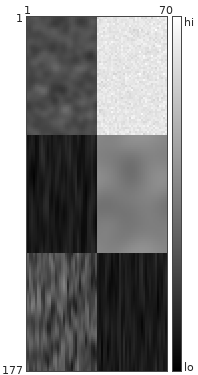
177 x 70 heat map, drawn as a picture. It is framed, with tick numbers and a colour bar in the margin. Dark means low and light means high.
The table splits into 3 rows of 2 panels. Panel 1,1: low, blotchy, faint in contrast. Panel 1,2: very high, fine-grained, faint in contrast. Panel 2,1: very low, streaked downward, faint in contrast. Panel 2,2: middling, smooth, faint in contrast. Panel 3,1: low, streaked downward. Panel 3,2: very low, streaked downward, faint in contrast.
